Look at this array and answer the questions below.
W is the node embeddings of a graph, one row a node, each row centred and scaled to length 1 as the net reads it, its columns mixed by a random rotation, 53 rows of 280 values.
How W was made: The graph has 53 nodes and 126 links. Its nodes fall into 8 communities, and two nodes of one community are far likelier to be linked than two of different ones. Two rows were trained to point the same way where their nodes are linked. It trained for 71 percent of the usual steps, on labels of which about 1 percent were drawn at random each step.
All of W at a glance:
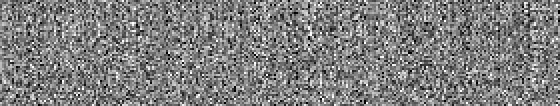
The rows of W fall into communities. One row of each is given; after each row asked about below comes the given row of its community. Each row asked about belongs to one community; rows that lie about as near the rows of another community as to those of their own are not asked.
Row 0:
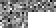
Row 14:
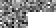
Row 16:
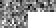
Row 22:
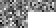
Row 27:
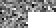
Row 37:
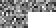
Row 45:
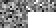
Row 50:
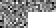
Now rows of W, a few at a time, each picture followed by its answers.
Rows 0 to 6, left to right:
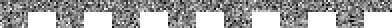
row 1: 22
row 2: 50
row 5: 22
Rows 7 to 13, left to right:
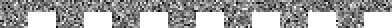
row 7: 50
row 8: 50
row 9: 50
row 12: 37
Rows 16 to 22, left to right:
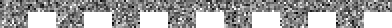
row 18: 16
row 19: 27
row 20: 27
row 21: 0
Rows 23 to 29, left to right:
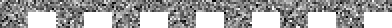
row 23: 50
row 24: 14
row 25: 37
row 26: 16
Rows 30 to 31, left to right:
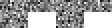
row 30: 37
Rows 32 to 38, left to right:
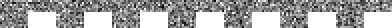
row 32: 37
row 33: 0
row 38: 22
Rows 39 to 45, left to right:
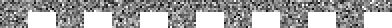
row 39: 37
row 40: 16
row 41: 16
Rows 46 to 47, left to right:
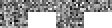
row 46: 22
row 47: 0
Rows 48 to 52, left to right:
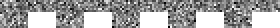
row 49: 14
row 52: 27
